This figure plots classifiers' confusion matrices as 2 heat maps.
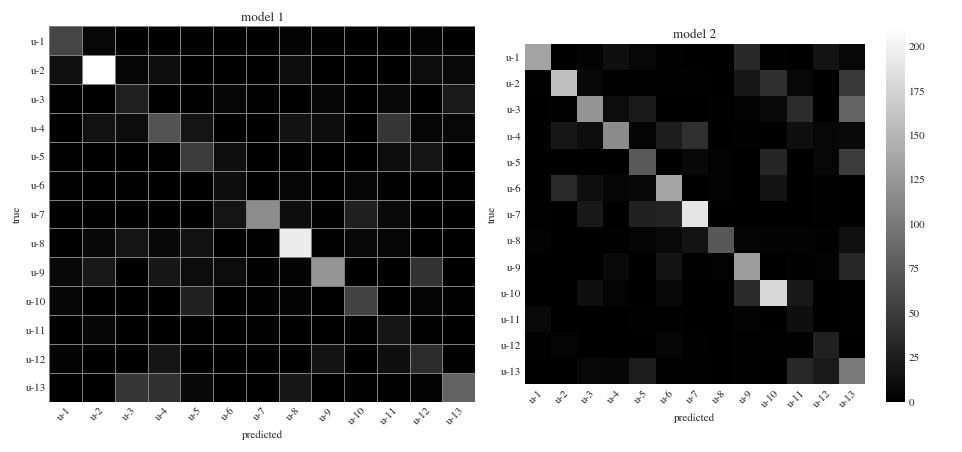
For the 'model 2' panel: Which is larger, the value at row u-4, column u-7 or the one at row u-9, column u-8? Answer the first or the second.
the first
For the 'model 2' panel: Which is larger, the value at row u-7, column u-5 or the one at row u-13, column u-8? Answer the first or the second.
the first
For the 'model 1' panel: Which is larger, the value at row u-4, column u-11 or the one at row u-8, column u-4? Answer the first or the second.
the first
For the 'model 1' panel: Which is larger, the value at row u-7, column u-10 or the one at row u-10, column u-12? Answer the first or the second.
the first
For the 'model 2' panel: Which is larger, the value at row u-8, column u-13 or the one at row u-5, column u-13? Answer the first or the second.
the second
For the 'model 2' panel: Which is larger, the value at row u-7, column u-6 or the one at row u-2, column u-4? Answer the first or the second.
the first
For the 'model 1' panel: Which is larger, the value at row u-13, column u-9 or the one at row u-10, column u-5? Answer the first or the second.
the second
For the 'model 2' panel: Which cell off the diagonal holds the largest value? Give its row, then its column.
u-3, u-13
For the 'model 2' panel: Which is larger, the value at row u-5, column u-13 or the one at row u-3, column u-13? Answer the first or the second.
the second
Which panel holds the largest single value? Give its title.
model 1
